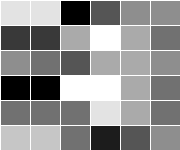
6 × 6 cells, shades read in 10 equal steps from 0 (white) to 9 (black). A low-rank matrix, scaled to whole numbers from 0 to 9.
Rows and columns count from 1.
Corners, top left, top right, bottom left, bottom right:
1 4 2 4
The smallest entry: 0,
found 3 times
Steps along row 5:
same same down up up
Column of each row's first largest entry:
3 1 3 1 1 4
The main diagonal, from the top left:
1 7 6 0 3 4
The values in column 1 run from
1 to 9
